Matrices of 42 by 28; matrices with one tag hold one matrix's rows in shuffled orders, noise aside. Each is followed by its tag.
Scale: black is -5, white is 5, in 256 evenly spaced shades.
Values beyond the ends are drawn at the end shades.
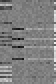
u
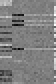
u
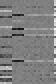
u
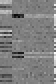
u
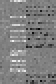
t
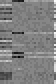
u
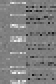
t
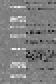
t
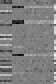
u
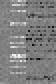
t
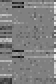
u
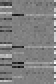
u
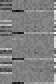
u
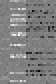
t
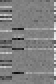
u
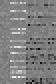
t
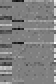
u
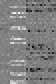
t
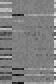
u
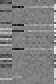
u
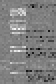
t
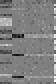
u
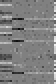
u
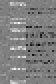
t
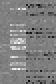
t
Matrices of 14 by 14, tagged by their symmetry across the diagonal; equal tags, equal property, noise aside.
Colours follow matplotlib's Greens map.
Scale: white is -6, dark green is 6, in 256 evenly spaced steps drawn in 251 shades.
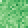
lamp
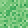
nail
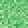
lamp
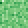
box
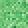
lamp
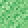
nail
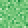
box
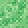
nail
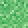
nail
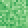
box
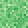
nail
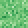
lamp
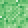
nail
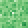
nail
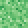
box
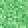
lamp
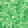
lamp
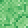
nail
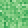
box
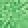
box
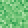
box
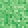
box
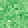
lamp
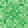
nail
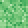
box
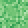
box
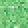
lamp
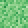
lamp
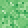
nail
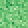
lamp
